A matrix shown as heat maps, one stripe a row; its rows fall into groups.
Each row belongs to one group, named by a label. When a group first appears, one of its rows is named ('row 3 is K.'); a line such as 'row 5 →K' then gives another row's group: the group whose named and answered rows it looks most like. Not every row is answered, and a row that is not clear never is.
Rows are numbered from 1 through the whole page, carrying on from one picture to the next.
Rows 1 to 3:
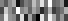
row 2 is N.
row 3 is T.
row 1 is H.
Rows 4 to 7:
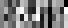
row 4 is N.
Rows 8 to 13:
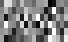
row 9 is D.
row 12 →D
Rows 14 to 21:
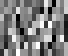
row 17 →H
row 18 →H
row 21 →N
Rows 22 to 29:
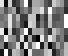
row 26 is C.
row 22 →C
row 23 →H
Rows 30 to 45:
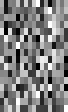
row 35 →T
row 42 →H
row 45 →N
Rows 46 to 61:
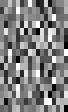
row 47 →N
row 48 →D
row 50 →T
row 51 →H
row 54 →C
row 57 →C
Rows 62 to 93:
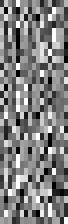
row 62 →N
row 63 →C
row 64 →T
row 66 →C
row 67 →C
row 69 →H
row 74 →C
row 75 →N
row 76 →C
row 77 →N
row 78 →T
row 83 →H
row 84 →N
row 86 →D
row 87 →N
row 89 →H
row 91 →H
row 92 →T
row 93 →D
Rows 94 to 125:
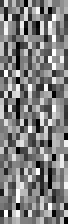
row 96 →C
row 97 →T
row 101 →C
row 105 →C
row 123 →H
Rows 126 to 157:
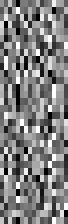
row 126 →C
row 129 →C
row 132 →N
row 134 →T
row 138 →C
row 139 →C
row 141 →H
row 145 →D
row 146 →H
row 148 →C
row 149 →H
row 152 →N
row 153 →C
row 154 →N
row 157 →C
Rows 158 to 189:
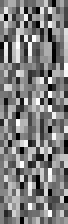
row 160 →C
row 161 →T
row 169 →H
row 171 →H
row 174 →C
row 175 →N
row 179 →H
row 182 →H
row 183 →T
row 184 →H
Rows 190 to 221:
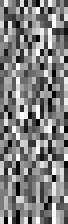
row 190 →T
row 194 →H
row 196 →H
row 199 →N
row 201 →N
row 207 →T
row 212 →N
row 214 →C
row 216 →C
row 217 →C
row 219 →D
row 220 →C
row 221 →C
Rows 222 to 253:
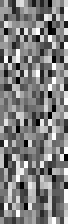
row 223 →D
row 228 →D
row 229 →N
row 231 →C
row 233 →C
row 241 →D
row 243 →D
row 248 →H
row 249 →N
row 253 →D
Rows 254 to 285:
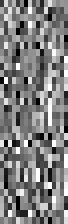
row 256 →D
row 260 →T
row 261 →C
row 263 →N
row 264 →D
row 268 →T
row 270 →H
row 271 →H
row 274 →C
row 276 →D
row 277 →N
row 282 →C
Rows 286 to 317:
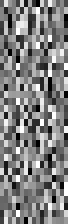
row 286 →T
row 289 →N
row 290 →N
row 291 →H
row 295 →N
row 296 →H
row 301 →T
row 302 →C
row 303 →T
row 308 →D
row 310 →C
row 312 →D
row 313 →D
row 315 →H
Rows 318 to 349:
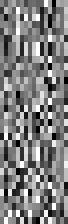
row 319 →N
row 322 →N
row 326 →H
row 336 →T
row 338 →C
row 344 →H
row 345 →C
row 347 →D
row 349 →T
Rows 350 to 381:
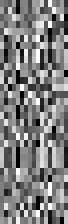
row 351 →C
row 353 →H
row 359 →N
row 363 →H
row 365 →C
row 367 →T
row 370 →T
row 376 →H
